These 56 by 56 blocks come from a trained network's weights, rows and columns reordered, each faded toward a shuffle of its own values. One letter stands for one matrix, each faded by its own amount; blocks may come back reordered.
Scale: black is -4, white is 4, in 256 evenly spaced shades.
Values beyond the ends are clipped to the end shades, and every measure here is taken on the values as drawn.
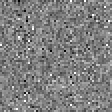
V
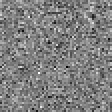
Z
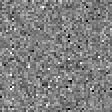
V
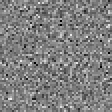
Z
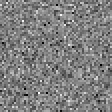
V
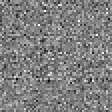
Z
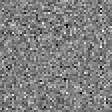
Z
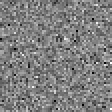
V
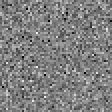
V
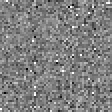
V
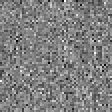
Z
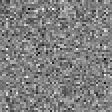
Z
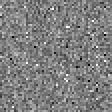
V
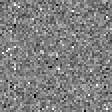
V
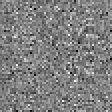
Z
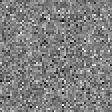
Z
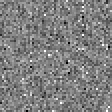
V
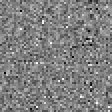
V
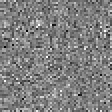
Z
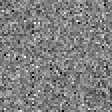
V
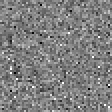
V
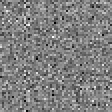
Z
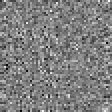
Z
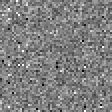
V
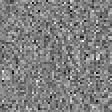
Z
